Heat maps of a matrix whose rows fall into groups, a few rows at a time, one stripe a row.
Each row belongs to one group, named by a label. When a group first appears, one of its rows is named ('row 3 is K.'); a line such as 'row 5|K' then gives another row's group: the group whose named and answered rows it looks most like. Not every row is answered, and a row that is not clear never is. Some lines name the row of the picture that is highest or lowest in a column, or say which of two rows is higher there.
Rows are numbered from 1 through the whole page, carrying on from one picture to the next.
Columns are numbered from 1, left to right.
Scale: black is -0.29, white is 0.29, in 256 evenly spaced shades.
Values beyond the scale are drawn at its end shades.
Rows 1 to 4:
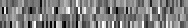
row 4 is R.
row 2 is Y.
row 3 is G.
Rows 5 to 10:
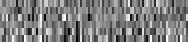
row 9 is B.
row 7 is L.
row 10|G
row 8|G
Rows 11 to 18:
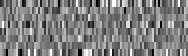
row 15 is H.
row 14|L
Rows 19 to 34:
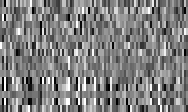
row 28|Y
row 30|Y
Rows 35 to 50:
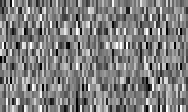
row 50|G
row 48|G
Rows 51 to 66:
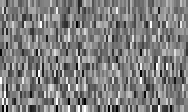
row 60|R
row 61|B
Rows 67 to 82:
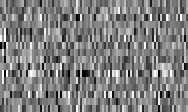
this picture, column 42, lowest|77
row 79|G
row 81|Y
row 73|H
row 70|B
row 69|G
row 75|H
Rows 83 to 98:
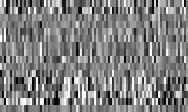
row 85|B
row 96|Y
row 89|G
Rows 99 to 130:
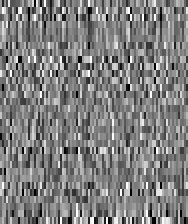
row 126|R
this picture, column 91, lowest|129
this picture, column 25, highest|105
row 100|L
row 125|L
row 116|R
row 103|L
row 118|R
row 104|L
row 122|L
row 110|R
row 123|H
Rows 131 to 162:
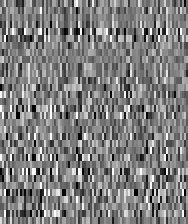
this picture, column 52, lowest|146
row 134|R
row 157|G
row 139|L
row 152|G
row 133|R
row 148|B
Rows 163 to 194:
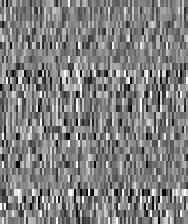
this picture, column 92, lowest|181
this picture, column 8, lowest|173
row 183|Y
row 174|L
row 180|R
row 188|Y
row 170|G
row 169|R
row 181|H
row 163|Y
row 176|G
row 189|H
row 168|L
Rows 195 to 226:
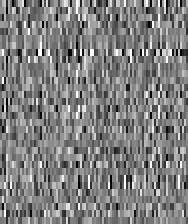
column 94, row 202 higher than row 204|No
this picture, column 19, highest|209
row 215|R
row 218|G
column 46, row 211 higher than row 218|No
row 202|B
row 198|B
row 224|Y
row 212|H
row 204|Y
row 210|Y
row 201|G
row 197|Y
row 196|Y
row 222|R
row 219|H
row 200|G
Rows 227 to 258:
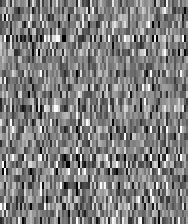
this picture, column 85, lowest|255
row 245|G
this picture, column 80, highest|251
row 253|R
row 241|H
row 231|R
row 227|R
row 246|H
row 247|R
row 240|L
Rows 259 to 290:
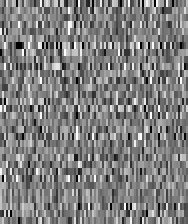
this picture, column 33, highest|266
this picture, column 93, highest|260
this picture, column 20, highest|265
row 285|L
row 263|Y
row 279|H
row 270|G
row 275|G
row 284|Y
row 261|G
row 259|R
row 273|H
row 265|B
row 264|H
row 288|H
